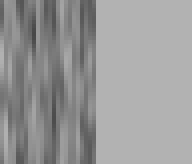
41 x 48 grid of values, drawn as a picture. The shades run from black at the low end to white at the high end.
The table splits into one row of 2 panels. Panel 1,1: middling, streaked downward. Panel 1,2: high, flat.
